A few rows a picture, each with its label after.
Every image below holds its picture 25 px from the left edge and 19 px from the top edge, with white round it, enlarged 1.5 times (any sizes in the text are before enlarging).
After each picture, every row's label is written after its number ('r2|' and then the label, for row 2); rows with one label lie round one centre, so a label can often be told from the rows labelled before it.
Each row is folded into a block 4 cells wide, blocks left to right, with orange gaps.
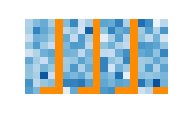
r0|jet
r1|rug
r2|jet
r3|rug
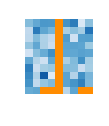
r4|jet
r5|rug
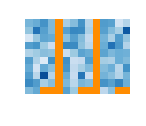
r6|jet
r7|jet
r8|rug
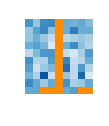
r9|jet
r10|jet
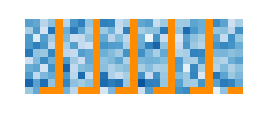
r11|rug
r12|jet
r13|rug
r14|rug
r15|jet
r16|rug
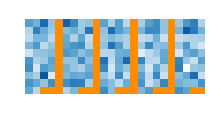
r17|jet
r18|rug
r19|jet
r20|jet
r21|jet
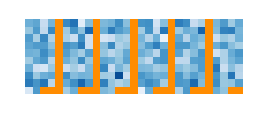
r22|rug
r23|rug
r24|jet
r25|rug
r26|rug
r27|jet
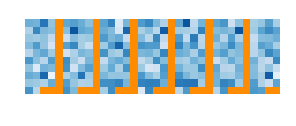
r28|jet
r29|jet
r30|rug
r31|rug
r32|rug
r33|rug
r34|jet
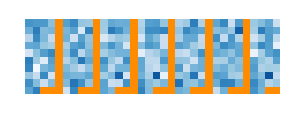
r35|jet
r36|rug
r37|jet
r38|jet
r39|jet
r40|rug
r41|jet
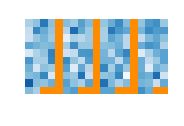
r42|jet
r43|jet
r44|jet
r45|jet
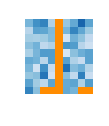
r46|jet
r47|jet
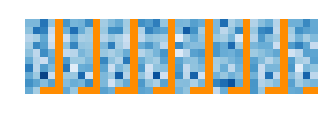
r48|jet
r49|jet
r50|jet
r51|jet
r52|jet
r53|rug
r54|jet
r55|jet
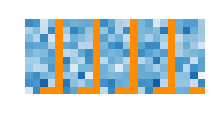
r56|rug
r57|jet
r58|rug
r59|rug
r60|jet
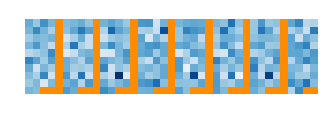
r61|jet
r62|jet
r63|jet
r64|rug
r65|jet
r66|jet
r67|jet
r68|rug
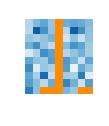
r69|jet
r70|jet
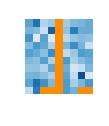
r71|rug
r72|jet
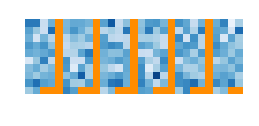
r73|rug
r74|jet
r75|rug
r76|jet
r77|rug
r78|rug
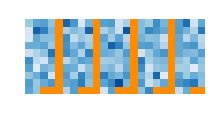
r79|jet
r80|rug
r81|rug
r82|jet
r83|rug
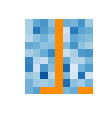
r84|jet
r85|jet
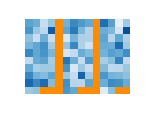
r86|rug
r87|jet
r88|rug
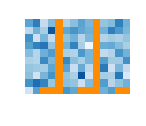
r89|rug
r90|jet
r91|jet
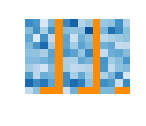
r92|rug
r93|rug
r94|jet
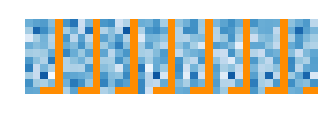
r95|jet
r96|rug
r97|rug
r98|jet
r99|jet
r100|jet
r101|jet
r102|jet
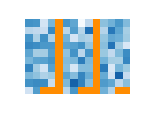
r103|rug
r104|rug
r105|jet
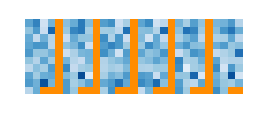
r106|rug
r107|jet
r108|rug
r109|rug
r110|jet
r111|jet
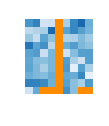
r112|rug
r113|jet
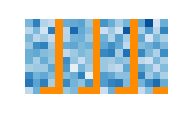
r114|rug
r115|jet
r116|rug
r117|rug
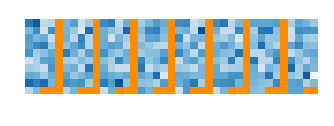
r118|rug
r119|rug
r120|rug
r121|jet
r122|rug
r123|rug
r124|jet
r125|jet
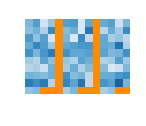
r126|rug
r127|rug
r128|rug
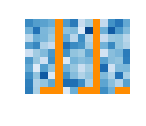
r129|jet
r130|rug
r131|jet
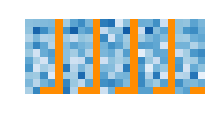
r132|jet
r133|jet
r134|rug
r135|jet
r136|jet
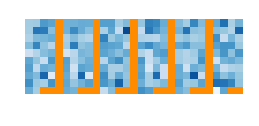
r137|jet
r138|jet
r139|rug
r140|jet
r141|jet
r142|rug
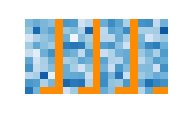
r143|jet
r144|rug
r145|jet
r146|rug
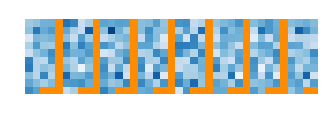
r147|jet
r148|rug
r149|jet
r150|jet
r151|rug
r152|jet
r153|jet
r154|jet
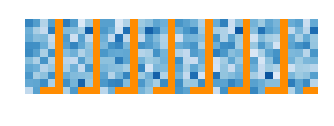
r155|rug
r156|rug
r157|rug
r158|jet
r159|jet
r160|rug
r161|jet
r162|rug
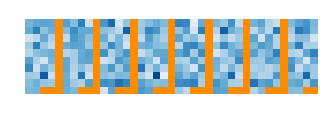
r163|jet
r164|jet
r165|rug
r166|jet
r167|rug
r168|jet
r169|rug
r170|jet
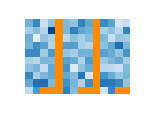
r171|rug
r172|jet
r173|rug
